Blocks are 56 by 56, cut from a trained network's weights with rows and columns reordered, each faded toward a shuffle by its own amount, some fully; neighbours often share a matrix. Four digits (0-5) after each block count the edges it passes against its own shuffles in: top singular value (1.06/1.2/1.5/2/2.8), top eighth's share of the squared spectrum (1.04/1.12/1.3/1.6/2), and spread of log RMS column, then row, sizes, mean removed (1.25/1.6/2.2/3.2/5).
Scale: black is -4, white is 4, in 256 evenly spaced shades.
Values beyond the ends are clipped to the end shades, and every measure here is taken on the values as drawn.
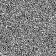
0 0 0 0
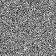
1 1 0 0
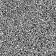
1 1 0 0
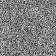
2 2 0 1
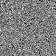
0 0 0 0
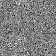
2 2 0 0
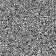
0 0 0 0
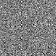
3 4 2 2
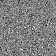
0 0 0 0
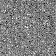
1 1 0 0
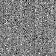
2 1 0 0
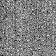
2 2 0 1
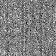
2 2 0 1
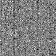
2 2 0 1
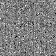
2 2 0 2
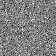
0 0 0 0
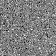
0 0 0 0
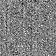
2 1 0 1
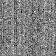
3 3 0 1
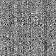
3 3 0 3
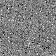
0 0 0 0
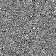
1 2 0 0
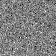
1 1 0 0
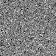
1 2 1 0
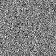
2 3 0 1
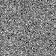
1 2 0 0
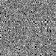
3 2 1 1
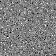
0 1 0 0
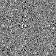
2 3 2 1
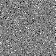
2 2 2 0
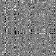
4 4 3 1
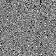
2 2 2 0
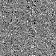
2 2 2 0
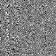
2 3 2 0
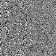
2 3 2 0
